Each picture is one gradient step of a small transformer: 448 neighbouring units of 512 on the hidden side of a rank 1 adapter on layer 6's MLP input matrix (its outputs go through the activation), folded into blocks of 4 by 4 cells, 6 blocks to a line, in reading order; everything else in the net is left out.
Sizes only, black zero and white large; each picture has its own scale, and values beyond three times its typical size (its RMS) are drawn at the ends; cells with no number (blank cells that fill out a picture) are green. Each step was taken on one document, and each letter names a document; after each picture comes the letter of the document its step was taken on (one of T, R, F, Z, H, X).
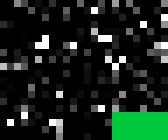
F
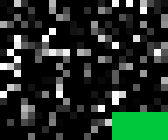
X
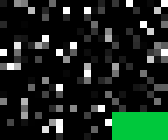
F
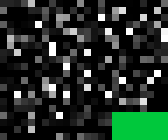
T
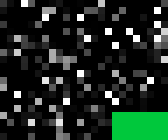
T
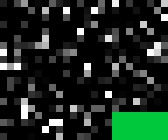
F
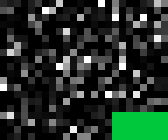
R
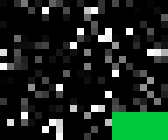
F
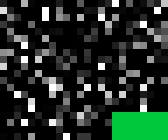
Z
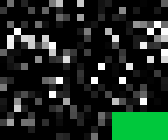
T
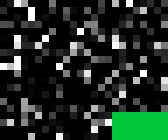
X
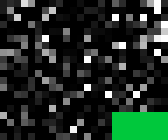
R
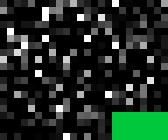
Z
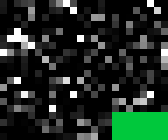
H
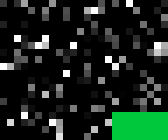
F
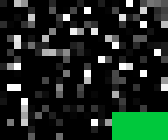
X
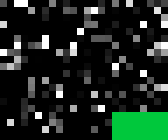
F
